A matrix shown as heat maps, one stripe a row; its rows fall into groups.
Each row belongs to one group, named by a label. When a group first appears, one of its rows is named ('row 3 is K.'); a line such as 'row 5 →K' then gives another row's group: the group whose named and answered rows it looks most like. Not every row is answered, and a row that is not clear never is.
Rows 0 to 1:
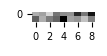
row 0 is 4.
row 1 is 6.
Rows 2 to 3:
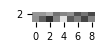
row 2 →4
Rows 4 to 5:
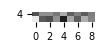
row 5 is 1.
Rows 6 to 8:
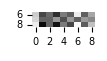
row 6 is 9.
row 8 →9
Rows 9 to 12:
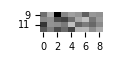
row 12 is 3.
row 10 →3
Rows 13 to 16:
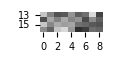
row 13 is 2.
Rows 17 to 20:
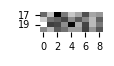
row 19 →1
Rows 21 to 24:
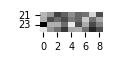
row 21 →2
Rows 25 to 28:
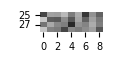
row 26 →1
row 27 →6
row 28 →2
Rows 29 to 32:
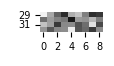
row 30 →6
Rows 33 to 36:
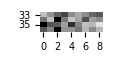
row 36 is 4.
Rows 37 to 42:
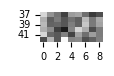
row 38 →9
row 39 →9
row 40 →3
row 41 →1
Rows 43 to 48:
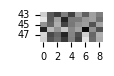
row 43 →1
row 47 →9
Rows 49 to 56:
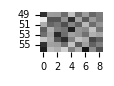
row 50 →1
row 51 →9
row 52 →6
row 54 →3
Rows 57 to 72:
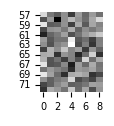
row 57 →1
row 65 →2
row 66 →9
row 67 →1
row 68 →6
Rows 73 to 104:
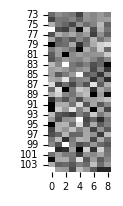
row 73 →6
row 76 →1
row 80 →6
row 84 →4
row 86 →4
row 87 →9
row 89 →4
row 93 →9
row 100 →1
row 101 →6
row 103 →9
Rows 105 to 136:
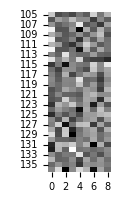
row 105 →9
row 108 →1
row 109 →2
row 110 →1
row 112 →1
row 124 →6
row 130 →9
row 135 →6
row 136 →4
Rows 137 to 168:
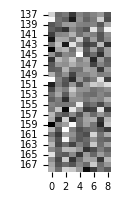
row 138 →2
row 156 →2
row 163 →9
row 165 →1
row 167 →9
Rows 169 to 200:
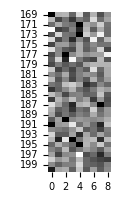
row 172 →1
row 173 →6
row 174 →9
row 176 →2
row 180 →9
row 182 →9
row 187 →3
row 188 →9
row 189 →9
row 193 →1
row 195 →6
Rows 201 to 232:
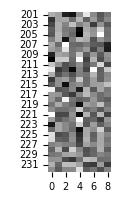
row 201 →3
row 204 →6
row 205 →6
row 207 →4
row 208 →4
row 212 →9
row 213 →9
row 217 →3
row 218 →4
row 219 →6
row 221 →1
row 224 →6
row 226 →1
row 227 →6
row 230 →3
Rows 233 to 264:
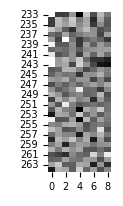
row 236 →3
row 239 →1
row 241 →1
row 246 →4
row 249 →2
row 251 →4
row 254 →1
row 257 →6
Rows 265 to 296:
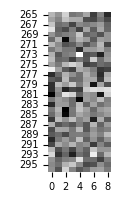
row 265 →4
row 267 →2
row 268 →1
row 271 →2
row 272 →6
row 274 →9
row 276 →3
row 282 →6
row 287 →9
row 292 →9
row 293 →9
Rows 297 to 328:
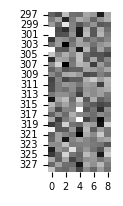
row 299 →4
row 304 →1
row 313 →6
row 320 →1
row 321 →6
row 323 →4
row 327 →6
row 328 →1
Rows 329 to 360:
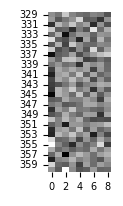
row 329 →4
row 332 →9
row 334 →1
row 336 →9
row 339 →6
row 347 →3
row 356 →9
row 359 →1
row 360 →4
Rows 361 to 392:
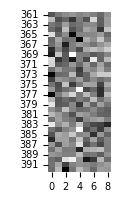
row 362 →9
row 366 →6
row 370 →9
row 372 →6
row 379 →1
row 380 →4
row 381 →3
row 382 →6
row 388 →6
